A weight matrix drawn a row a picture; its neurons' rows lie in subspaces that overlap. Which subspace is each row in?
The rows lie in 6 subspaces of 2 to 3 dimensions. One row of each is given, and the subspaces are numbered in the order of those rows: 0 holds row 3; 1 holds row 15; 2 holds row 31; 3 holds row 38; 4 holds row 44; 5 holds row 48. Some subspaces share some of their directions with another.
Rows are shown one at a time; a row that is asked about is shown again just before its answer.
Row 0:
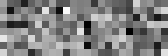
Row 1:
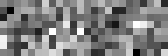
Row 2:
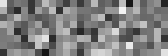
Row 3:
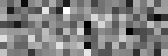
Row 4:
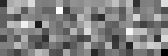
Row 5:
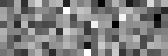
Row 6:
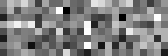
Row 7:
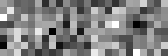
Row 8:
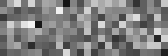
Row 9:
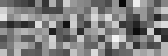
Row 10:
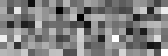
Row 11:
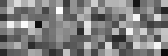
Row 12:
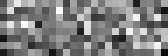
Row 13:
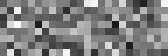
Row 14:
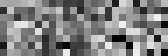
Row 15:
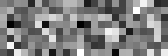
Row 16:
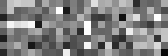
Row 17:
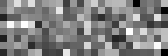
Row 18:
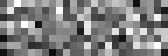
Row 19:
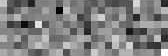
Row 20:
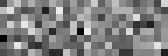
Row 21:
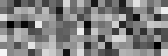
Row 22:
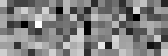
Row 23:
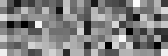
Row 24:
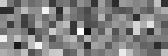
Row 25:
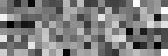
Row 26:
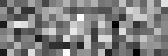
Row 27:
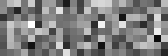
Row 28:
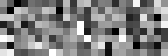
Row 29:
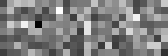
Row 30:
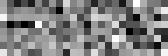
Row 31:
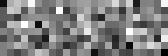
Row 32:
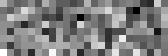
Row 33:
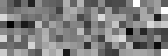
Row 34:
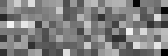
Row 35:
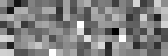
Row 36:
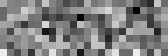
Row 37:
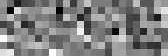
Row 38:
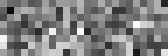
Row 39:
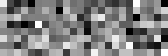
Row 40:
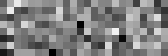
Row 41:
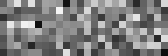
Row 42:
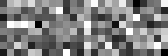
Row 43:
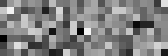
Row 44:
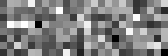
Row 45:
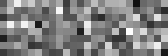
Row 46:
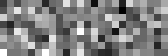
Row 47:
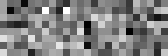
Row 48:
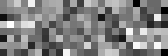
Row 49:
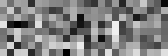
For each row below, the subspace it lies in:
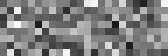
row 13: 4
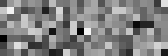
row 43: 3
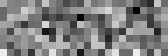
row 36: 1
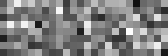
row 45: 1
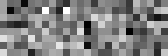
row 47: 0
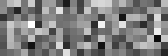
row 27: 0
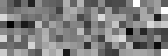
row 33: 5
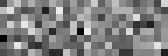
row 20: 3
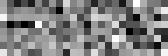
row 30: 3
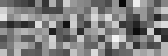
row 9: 3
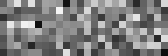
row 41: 0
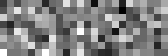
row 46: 2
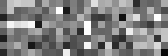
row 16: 0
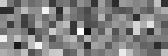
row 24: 3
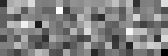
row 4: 2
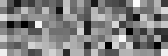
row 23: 4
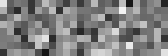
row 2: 2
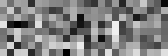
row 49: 1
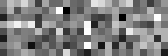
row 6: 0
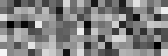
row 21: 2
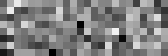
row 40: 1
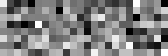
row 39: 2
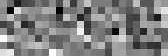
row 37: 4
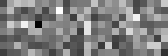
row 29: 5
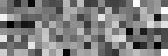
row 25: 5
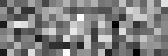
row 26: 1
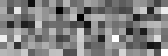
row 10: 4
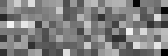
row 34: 5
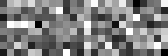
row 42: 4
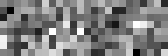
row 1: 3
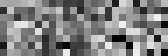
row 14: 3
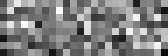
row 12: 4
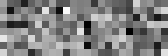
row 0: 0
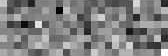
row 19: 2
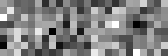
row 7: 3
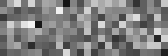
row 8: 0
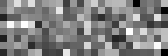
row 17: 5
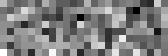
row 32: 1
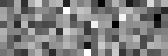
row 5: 0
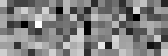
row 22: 5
